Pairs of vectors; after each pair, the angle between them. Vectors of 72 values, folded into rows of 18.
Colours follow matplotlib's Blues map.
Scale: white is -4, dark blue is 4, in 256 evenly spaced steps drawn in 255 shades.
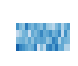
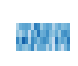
orthogonal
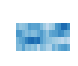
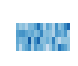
partly aligned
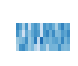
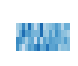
nearly opposite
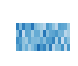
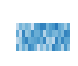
nearly opposite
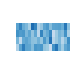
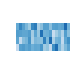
nearly parallel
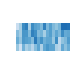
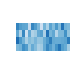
orthogonal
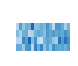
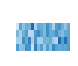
nearly parallel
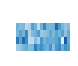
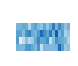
orthogonal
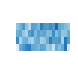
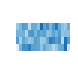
nearly parallel
